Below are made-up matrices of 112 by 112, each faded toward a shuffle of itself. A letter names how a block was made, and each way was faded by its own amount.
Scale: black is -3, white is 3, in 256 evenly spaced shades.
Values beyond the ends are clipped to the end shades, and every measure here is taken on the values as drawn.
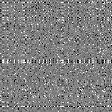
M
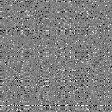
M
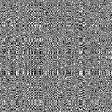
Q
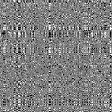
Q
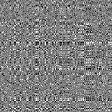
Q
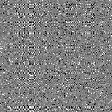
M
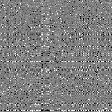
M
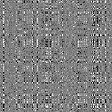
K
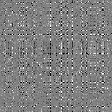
K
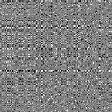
Q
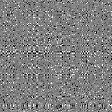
M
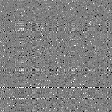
M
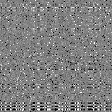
M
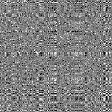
Q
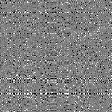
M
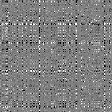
K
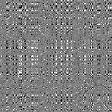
K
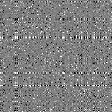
M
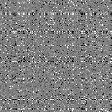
M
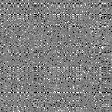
M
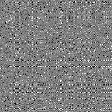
M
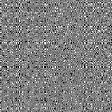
Q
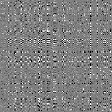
K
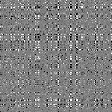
K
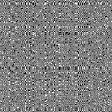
Q
